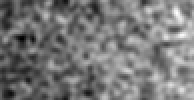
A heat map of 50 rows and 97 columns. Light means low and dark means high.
Grain: blotchy. Histogram: bell-shaped. Lone odd cells: none. Slope: up to the left.
